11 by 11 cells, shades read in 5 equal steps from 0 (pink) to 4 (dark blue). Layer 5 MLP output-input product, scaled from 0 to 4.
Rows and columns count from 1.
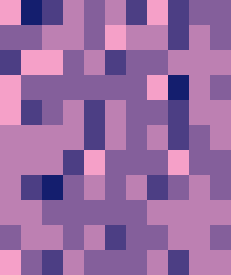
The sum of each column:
11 20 20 18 19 19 21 15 24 14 17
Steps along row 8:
up up down down up down up down down up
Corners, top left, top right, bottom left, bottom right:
0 2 0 1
